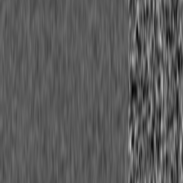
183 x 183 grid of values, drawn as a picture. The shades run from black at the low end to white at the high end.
Grain: streaks running down. Histogram: heavy tails on both sides. Seam: vertical, 70% of the way across, the left part calmer. Mirror symmetry: none. Slope: none.
